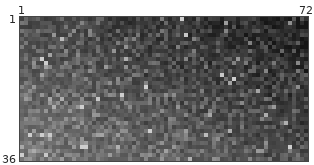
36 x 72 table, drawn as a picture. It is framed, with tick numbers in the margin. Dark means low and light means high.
Odd rows or columns: none. Stripes: none. Average level on the scale: 30%. Slope: up to the bottom left. Ninth with the highest average: bottom left.
